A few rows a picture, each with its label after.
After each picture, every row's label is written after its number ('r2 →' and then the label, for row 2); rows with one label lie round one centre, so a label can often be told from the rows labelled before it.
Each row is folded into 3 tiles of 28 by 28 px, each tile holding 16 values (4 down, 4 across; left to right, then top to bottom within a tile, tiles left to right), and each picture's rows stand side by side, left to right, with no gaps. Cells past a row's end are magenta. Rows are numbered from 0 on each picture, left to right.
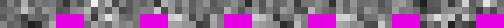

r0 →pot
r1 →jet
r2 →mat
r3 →mat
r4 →mat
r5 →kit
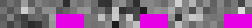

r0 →pot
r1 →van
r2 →jet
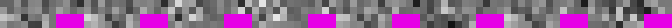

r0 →mat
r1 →mat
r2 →jet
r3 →jet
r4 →mat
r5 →pot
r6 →mat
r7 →van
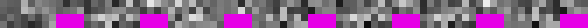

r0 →pot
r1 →kit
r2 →jet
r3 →van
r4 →kit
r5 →kit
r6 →van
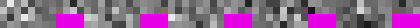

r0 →jet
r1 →mat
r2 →mat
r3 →van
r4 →pot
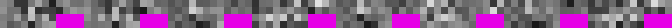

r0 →van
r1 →van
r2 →pot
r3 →kit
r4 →pot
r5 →jet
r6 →pot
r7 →kit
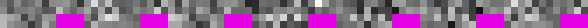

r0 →mat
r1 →jet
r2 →mat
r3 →kit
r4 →van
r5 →van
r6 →jet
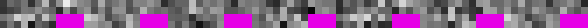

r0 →kit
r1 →mat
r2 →pot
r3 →van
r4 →kit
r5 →van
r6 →mat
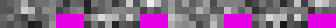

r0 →pot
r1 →kit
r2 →mat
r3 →kit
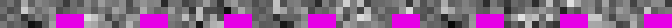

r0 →pot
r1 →mat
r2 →van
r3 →pot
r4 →jet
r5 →pot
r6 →kit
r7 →mat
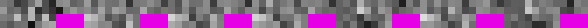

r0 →van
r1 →mat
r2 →mat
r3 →mat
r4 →pot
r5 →mat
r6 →pot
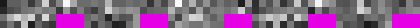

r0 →kit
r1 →pot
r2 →jet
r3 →kit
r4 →pot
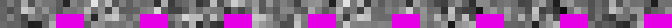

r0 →pot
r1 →jet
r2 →kit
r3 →mat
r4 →jet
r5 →van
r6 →van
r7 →pot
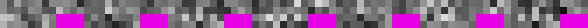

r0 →mat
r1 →pot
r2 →van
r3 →kit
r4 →pot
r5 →jet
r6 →van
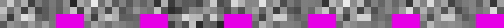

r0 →jet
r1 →jet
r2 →kit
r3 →jet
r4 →jet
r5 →jet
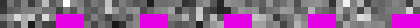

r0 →kit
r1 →pot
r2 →van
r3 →mat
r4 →jet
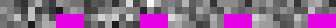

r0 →van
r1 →kit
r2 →mat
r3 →mat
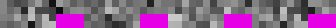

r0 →van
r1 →pot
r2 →mat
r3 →van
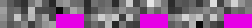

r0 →van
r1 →kit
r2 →kit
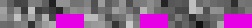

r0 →van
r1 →mat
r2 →pot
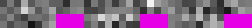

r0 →pot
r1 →kit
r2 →van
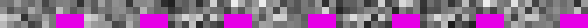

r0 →mat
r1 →mat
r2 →kit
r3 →jet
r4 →kit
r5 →kit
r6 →jet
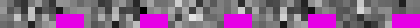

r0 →van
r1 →van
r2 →jet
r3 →van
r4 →pot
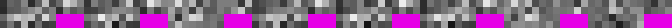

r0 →kit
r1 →kit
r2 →jet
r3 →kit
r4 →kit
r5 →kit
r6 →jet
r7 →pot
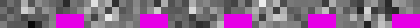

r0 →pot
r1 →jet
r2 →pot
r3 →jet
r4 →van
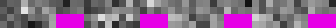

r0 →pot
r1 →kit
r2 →mat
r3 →mat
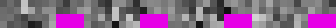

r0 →pot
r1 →van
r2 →van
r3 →mat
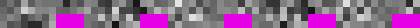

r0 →pot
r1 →van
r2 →jet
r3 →van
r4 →jet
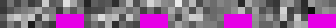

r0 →kit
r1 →kit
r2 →jet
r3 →van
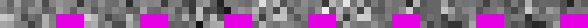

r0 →mat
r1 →mat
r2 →van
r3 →jet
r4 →jet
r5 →pot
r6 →pot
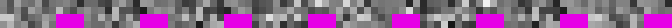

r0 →mat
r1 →van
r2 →van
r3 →kit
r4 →jet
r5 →kit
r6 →van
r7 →mat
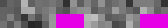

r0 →pot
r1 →mat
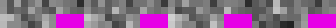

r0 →mat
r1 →mat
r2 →mat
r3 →pot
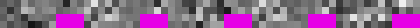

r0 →pot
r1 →jet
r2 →van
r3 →jet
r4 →kit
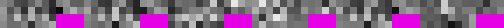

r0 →van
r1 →van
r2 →kit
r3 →jet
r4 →van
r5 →pot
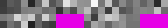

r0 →kit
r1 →jet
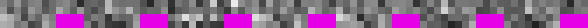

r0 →mat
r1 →pot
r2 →kit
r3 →mat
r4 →mat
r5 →pot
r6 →pot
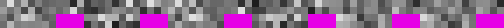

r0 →jet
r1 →kit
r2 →jet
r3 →kit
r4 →mat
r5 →mat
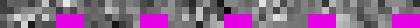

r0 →kit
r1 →pot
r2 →van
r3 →jet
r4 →mat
